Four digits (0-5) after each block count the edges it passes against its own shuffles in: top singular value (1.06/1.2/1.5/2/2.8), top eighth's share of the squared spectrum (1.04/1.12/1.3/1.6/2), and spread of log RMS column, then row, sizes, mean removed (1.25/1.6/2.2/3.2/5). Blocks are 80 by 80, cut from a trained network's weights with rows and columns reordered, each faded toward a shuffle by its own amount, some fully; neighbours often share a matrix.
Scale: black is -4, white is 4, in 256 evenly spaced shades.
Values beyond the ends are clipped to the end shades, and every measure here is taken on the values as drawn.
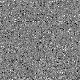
3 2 0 2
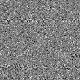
3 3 0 2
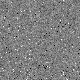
1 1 0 0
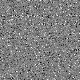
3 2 0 1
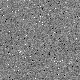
1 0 0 0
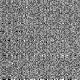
4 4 0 2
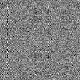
4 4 2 2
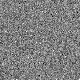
2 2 0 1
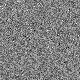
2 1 0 0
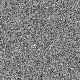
0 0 0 0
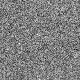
2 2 0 0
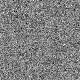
1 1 0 0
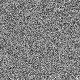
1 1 0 0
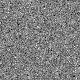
0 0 0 0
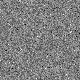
0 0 0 0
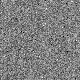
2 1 0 0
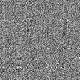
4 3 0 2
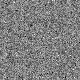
2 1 0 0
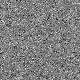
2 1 0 1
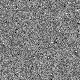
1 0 0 0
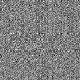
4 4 1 2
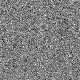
2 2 0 0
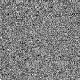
3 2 0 1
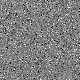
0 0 0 0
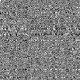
4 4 1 3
